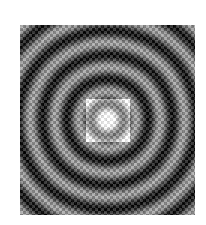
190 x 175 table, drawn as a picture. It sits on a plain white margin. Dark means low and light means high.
Average level on the scale: 40%. Rings: centred on the centre. Odd patch: higher, in the centre. Ninth with the highest average: centre.
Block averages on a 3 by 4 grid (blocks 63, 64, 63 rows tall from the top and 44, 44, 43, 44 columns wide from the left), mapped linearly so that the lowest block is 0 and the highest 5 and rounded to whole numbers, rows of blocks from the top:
0 0 0 0
1 5 5 1
0 0 0 0
